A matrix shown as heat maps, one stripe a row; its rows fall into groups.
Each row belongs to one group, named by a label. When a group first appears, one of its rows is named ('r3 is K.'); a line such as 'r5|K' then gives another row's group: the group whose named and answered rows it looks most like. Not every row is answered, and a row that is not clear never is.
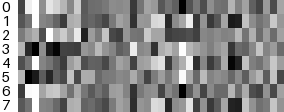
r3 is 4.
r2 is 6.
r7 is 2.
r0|6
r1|2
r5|4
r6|6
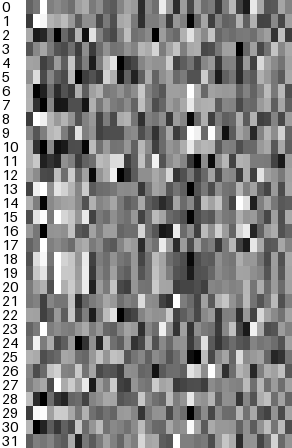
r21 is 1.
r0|2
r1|6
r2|4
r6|4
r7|4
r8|6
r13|6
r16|1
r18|6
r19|6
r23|2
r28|4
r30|4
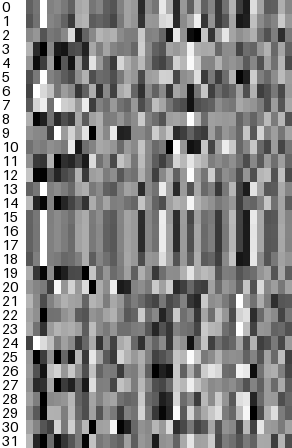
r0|2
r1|2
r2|1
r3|4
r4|4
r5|2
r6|6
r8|4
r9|6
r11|4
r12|4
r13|2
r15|2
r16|2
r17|2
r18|2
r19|4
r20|6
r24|6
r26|1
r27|4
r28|1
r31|4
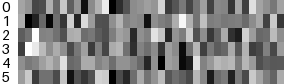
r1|4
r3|6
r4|1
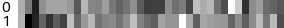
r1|4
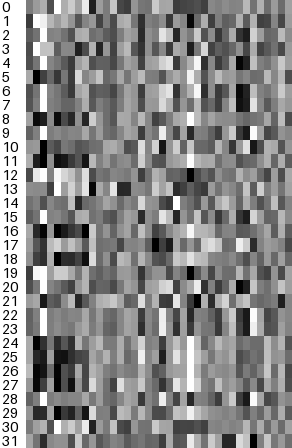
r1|6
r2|2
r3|6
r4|2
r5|4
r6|2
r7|2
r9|2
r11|4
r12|6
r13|6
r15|2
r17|1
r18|4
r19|6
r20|2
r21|1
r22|2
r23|2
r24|4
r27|4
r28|2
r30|6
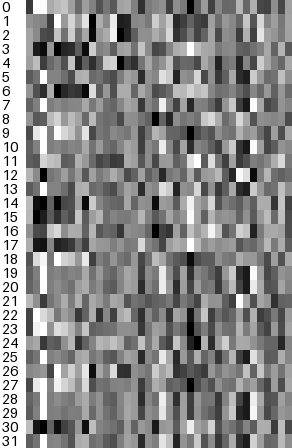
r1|6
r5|2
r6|4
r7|2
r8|1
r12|1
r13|2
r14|4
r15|4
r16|1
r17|4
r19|2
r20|2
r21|1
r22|6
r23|6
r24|1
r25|2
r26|6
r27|6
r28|2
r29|2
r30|4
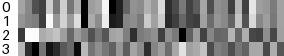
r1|6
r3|4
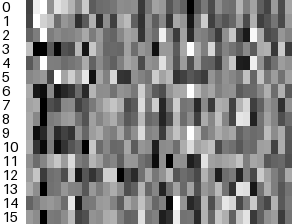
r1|6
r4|2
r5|6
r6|4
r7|1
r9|4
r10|4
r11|1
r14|1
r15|1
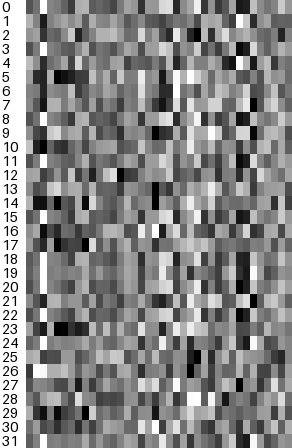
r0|2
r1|1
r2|1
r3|2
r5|4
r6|1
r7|1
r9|1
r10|4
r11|2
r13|1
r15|2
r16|1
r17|4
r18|2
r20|2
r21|1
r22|2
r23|4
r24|2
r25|1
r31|2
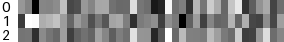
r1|6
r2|1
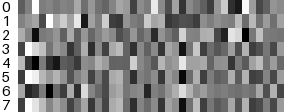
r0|2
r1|6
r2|1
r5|6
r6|4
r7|6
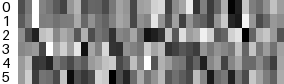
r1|2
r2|1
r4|1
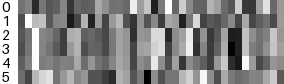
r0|1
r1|6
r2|2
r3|2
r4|2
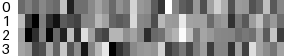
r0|1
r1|4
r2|4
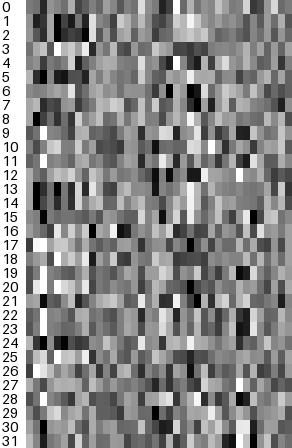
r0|1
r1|4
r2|4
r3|6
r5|4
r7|1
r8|4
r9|2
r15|1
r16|6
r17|6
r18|6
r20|6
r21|1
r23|2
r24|4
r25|6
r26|6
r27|1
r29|1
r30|1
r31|1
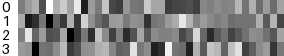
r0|6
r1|4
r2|6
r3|1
